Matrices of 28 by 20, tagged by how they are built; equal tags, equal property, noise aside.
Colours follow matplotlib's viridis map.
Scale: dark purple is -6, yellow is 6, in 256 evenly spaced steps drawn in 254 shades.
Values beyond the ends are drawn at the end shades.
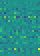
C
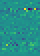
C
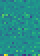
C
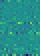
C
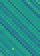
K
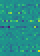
C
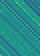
K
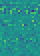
C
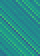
K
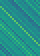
K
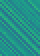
K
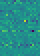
C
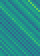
K
